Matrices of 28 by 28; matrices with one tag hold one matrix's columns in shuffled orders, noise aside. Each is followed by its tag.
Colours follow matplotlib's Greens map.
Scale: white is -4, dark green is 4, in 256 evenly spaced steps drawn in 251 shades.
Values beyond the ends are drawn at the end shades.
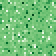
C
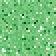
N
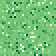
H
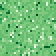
C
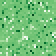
C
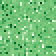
C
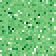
N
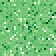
N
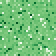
N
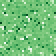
N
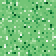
C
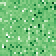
C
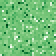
C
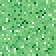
N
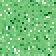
N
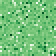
H
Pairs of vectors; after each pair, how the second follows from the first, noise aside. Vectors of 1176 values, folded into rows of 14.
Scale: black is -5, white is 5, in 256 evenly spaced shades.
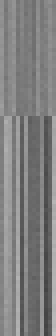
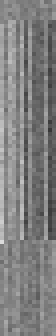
wrapped around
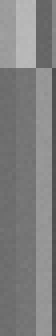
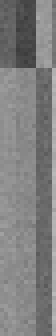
negated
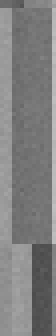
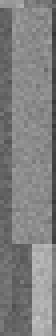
negated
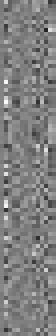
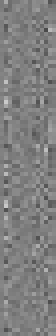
shrunk
